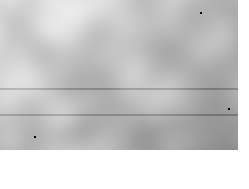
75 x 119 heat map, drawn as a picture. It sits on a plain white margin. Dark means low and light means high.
Ninth with the highest average: top left. Slope: up to the top left. Odd lines: rows 45 and 58. Lone odd cells: 3, each lower than its neighbours. Histogram: heavy tails on both sides. Ninth with the lowest average: bottom right.
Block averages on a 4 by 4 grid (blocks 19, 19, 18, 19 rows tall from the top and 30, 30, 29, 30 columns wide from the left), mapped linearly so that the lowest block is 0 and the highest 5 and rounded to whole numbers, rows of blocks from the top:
5 5 3 2
4 3 3 2
4 2 3 1
3 2 1 0
